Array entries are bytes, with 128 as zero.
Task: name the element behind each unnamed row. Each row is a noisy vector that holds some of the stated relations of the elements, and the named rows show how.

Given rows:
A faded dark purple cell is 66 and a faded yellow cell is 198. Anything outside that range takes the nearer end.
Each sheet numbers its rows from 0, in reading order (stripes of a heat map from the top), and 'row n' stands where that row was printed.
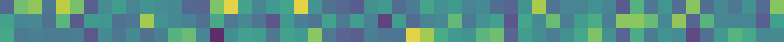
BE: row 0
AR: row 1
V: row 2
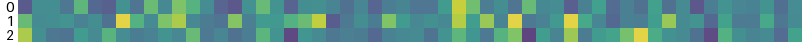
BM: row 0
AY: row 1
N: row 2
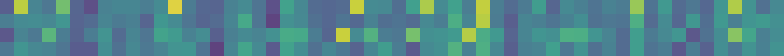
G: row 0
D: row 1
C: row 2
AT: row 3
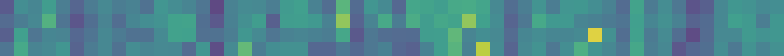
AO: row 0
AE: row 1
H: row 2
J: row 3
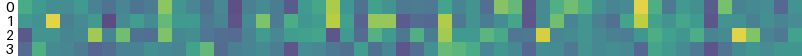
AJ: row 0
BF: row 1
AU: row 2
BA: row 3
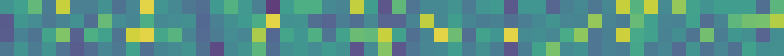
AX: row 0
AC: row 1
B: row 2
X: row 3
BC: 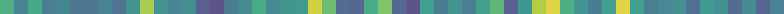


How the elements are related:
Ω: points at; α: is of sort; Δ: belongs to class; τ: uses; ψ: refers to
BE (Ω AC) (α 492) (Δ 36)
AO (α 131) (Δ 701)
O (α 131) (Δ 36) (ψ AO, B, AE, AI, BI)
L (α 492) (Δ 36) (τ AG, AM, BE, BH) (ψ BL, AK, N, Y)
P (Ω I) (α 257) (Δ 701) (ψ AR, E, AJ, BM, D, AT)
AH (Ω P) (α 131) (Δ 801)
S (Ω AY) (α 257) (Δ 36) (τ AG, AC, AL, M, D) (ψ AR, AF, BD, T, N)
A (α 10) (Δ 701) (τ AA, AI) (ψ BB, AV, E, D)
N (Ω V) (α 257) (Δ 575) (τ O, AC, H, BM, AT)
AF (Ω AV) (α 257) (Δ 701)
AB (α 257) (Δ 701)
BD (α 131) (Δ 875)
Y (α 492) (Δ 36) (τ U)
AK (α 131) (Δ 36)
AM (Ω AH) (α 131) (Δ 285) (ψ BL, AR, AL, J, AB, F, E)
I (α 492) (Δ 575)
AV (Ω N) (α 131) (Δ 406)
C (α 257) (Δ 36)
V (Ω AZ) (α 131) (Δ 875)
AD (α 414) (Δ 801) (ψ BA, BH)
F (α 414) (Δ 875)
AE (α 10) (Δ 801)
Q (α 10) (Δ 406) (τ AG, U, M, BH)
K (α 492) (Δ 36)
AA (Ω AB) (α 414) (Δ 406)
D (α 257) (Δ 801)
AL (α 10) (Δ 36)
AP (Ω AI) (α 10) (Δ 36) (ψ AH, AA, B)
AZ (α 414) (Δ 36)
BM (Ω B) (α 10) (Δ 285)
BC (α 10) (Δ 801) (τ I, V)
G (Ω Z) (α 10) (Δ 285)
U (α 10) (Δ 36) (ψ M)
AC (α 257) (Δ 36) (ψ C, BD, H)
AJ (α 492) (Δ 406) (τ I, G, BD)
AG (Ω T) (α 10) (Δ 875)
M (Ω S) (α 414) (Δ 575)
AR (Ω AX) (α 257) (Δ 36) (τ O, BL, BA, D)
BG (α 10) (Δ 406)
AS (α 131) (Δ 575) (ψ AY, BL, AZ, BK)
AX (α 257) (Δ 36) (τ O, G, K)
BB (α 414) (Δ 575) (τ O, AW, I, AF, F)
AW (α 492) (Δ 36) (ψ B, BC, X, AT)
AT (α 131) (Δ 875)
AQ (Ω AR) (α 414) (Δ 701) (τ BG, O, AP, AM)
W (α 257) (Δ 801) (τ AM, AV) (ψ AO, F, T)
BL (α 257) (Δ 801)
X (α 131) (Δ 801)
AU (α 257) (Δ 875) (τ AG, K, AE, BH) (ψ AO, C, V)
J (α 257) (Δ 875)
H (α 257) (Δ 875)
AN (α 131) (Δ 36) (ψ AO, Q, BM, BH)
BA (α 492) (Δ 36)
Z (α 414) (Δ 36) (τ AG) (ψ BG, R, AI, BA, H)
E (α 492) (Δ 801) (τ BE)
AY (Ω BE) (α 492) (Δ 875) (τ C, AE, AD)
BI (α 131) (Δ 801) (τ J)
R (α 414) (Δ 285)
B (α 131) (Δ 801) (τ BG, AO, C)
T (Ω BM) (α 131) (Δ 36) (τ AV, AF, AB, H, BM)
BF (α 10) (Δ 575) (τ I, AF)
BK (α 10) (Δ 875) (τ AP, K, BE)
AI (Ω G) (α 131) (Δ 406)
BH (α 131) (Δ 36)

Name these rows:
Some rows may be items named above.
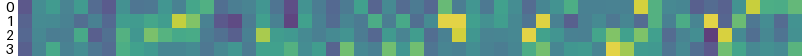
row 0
O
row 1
AG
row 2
T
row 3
W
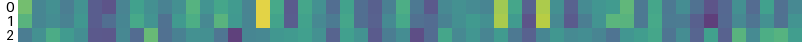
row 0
AV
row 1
AV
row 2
AW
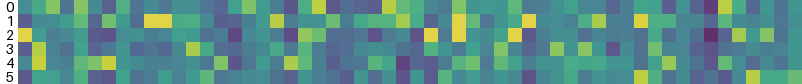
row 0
BK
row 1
B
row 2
AZ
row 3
AI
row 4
Y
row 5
O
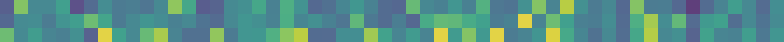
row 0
AI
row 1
Q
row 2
AY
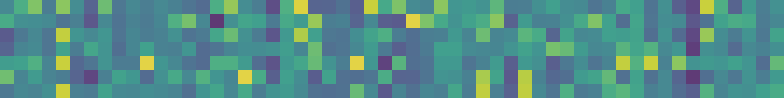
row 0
BK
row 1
V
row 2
E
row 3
BI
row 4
AX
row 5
AV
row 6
A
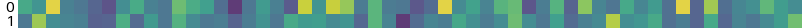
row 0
I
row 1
AB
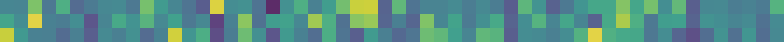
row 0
AQ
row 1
BF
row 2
AF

